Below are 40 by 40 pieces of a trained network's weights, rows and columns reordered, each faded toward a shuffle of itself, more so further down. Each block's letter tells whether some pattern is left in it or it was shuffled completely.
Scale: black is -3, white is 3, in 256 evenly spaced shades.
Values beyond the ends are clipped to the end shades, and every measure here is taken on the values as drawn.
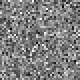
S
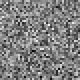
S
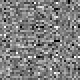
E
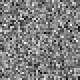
S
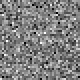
S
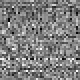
E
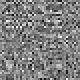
E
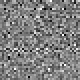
E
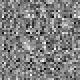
E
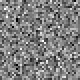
S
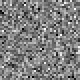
S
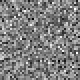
S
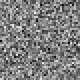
S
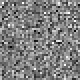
E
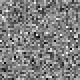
S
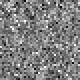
S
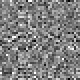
E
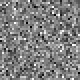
S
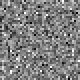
S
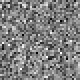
E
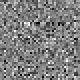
E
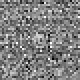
E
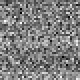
E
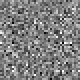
E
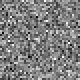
S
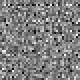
E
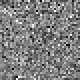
S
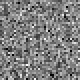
S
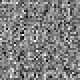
E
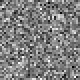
S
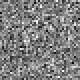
S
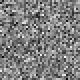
S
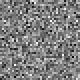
S
